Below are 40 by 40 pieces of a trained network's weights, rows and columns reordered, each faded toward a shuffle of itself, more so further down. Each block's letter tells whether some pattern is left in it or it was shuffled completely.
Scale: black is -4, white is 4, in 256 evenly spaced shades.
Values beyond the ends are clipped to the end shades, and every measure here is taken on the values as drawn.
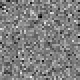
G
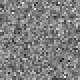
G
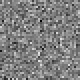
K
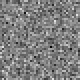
G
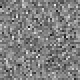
G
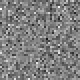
G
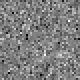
G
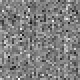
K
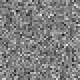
K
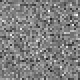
G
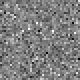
G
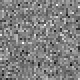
G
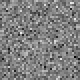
G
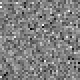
G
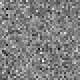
G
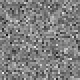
K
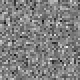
K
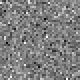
G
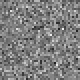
G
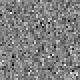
G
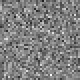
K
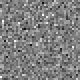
G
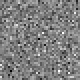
G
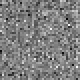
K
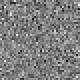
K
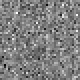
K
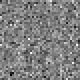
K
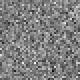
K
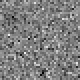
G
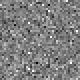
G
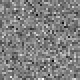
G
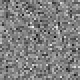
K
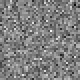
G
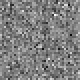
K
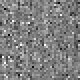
K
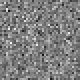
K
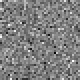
G
